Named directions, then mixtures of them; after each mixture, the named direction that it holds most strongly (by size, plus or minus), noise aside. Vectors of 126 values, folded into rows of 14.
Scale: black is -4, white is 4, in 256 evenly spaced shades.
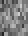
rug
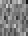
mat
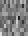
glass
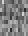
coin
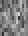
rug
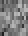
rug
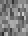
rug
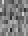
coin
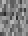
coin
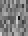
glass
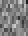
mat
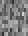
coin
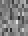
coin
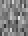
glass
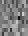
coin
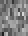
rug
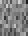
mat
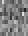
coin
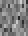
glass
